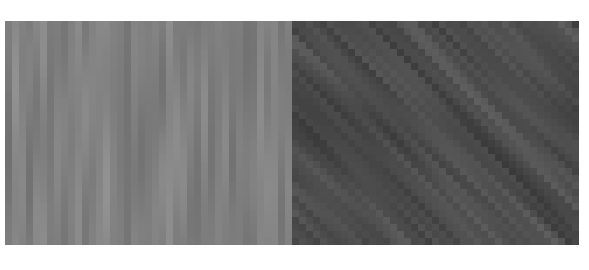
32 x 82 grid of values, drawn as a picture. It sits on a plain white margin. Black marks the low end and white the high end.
It is made of 1 by 2 panels. Panel 1,1: middling, streaked downward, faint in contrast. Panel 1,2: low, slanting down to the right, faint in contrast.
